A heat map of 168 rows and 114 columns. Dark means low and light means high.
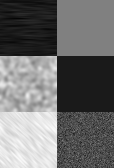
The table splits into 3 rows of 2 panels. Panel 1,1: very low, streaked across, faint in contrast. Panel 1,2: middling, flat. Panel 2,1: high, blotchy. Panel 2,2: very low, flat. Panel 3,1: very high, slanting down to the right, faint in contrast. Panel 3,2: low, fine-grained.
